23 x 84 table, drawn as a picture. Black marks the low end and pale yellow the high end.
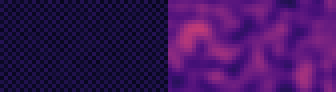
It is made of 1 by 2 panels. Panel 1,1: very low, checkered, faint in contrast. Panel 1,2: low, blotchy.
